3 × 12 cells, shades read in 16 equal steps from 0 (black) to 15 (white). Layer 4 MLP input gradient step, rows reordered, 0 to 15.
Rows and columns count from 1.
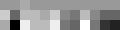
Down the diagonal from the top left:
9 6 14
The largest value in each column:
12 9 14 11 11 14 9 9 15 9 9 9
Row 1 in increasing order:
9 9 9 9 9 9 9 9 9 9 9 10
